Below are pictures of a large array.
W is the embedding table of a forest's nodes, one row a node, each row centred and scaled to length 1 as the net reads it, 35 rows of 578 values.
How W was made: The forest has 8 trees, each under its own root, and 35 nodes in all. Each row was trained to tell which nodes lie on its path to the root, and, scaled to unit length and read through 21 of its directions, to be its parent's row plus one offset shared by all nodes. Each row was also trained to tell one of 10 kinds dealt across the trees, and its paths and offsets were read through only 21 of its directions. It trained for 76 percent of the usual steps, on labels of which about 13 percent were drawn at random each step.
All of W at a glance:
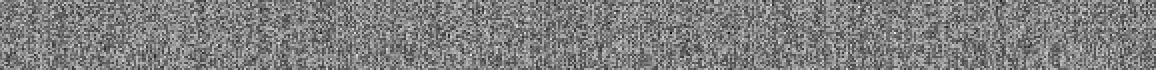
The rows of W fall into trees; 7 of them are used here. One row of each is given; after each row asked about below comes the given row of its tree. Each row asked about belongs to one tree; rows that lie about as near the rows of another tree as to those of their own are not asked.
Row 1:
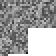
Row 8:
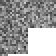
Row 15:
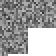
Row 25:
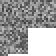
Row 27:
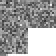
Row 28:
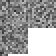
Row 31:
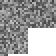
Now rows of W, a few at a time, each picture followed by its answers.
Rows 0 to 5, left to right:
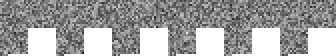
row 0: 25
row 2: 15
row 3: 28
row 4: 8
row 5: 25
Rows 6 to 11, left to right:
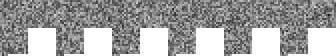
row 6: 15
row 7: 28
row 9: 27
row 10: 8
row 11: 15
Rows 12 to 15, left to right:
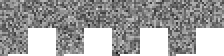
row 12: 1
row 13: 31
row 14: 28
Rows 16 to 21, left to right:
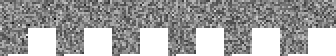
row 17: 1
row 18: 15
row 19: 1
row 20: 8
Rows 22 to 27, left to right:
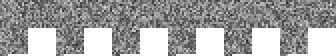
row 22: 31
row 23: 1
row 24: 25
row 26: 25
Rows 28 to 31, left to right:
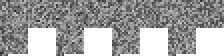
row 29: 27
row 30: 27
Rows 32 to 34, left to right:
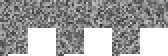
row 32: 27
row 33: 25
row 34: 8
